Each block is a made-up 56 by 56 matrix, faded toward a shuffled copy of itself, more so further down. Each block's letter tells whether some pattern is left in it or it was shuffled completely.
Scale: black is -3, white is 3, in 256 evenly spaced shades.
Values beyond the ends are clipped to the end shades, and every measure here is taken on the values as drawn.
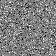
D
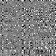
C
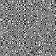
C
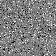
D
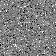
D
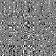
C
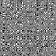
C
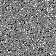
D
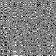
C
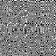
C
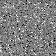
D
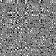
C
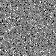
D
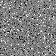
D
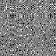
C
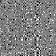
C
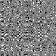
C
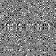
C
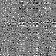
C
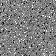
D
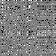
C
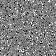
D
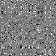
C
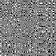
C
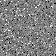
D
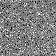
D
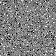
D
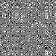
C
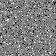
D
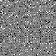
C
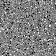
D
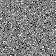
D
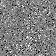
D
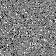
D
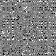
C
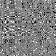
C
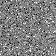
D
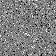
D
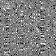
C
